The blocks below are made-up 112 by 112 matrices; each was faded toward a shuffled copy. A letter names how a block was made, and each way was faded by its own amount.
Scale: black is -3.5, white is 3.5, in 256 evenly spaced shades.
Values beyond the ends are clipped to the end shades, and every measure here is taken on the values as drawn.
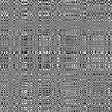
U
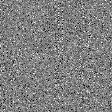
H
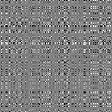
U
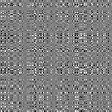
U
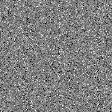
H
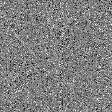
H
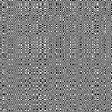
U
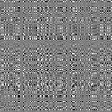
U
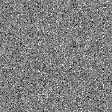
H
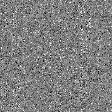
H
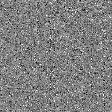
H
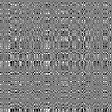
U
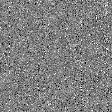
H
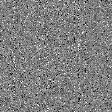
H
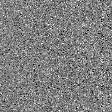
H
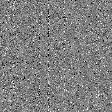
H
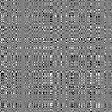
U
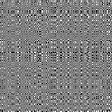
U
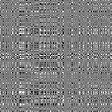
U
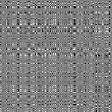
U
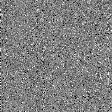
H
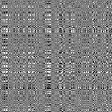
U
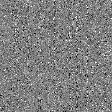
H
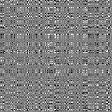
U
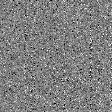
H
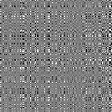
U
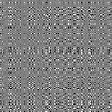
U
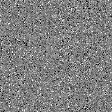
H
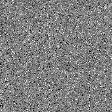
H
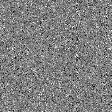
H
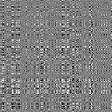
U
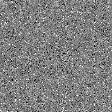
H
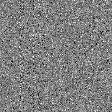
H
